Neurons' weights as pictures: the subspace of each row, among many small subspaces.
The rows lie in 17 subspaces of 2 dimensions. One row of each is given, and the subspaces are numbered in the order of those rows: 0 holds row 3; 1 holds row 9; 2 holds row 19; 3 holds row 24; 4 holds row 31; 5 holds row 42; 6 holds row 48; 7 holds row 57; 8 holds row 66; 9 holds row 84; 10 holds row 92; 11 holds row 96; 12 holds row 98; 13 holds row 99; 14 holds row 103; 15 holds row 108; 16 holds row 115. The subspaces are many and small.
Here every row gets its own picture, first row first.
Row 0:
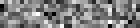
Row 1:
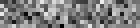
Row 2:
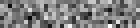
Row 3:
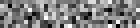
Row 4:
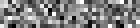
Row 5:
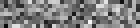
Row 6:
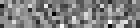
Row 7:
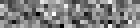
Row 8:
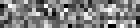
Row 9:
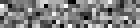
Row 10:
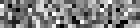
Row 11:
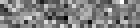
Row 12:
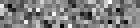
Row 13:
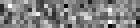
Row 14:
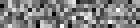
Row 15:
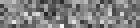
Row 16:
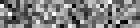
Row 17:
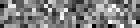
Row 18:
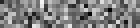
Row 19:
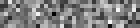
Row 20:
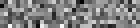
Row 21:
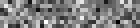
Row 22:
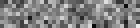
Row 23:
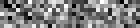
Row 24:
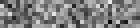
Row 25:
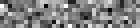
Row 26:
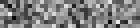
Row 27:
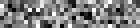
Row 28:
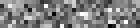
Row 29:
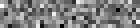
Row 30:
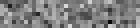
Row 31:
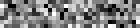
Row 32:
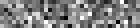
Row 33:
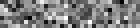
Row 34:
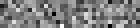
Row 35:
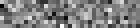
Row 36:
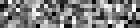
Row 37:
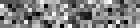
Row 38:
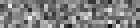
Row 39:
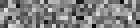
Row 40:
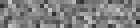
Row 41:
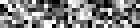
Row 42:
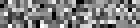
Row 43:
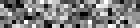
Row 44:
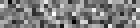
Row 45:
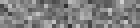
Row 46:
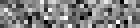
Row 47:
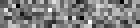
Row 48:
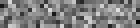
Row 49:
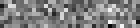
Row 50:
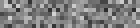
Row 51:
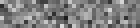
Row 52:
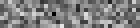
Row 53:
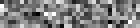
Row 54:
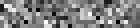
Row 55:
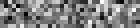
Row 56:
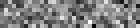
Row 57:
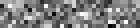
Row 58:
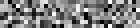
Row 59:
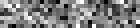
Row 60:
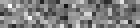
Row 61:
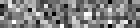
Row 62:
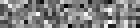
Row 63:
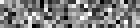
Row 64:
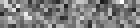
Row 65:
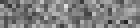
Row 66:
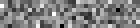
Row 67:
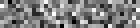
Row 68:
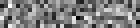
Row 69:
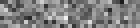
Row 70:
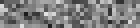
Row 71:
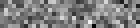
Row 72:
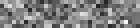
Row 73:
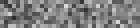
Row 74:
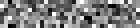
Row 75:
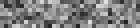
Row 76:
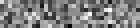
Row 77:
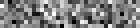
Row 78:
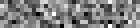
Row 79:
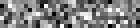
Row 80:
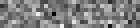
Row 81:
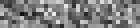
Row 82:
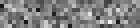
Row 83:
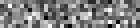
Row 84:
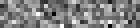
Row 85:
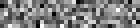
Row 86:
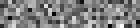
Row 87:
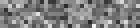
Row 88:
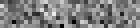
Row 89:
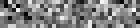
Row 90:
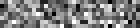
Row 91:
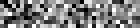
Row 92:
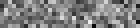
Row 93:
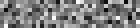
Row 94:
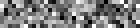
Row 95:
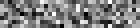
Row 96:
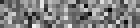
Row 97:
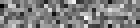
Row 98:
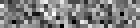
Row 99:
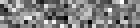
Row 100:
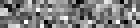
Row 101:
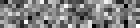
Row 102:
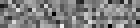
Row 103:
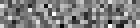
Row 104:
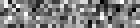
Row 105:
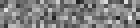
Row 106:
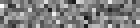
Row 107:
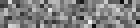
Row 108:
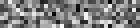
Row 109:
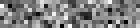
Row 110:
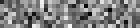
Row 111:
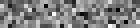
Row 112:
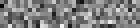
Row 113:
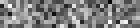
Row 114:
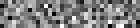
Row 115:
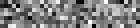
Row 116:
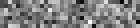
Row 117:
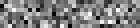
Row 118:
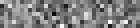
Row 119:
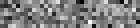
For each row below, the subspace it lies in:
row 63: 11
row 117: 5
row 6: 14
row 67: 12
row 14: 8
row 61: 16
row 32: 0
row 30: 10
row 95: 15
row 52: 15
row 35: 13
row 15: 12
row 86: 14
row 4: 14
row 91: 3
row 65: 14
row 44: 12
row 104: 2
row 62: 4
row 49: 4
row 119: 16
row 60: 16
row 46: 0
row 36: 2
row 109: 6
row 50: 15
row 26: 3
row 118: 14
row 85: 8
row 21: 5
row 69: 13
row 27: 8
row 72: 7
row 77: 12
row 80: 9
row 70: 2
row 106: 1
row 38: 0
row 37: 6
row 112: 5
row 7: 9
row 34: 16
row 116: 6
